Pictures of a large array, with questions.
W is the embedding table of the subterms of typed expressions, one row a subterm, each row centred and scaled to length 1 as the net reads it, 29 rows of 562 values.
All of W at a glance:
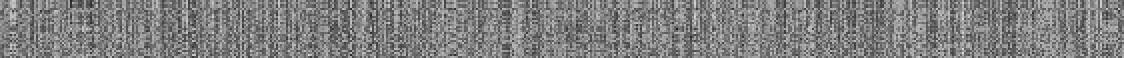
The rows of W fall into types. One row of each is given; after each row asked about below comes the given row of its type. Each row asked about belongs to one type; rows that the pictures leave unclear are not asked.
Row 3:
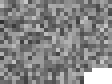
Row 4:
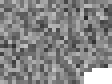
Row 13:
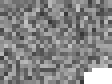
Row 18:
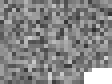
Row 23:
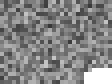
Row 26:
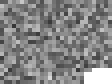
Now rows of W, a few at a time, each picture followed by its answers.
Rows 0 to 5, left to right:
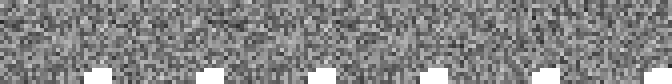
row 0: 3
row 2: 3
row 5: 26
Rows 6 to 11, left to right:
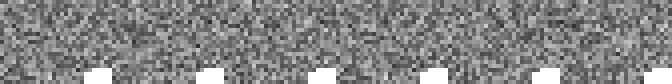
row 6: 26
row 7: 23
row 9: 26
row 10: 13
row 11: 3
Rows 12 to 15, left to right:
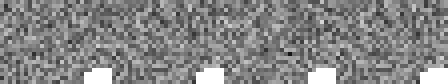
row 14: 13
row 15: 13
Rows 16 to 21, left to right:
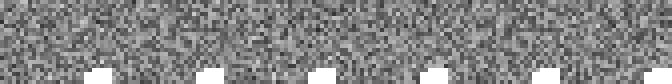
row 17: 18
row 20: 18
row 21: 13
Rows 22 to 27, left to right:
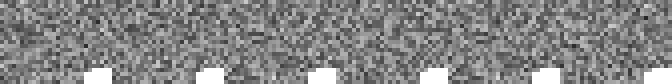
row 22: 23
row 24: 26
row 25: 18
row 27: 26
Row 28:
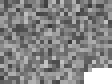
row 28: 23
